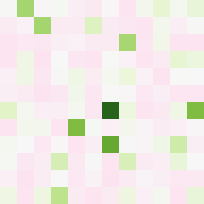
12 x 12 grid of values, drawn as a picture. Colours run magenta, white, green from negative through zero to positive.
Roughest part: centre. Odd rows or columns: none. Slope: none. Seam: none. Ninth with the highest average: centre.
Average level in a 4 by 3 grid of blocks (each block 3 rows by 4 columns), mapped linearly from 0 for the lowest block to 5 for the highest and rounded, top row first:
211
010
152
201
